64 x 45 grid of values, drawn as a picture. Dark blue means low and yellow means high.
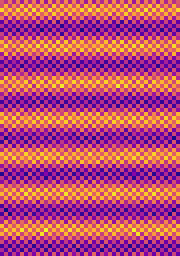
It is mirror symmetric from left to right. No single row or column stands out from its neighbours. No overall slope runs across the table. Overall the values sit about 50% of the way up the scale. Horizontal stripes repeat 7 times down the table.
